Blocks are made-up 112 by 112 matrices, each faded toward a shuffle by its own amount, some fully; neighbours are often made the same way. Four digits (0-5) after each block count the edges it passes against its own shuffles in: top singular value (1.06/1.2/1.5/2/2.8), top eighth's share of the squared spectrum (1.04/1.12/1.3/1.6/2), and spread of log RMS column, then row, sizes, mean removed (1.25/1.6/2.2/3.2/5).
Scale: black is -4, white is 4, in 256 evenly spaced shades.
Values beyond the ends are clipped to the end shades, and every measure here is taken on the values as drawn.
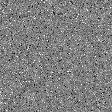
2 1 0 0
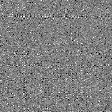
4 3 1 2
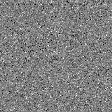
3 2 0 1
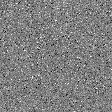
2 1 0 0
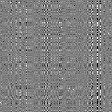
5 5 4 3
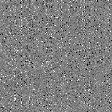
4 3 2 1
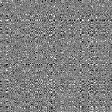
5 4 3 3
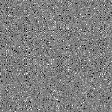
4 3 2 1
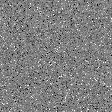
2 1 0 0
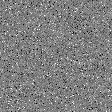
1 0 0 0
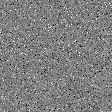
1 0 0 0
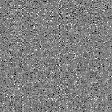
4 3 2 2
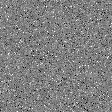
0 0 0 0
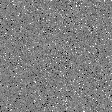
1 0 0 0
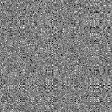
5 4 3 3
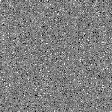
3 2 1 1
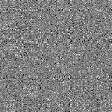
4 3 2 2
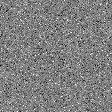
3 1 0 0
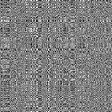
5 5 4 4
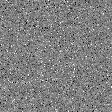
0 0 0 0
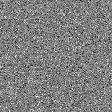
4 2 1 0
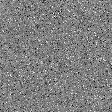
0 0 0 0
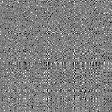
5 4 3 3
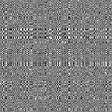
5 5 4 4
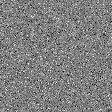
0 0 0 0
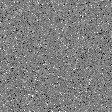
1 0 0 0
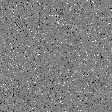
1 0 0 0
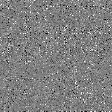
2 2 2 2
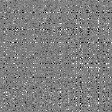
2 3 3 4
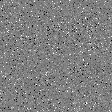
0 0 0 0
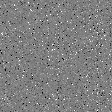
1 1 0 0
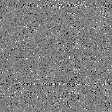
2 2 2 2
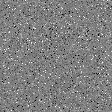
0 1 1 0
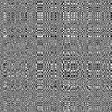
5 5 4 4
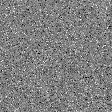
2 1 0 0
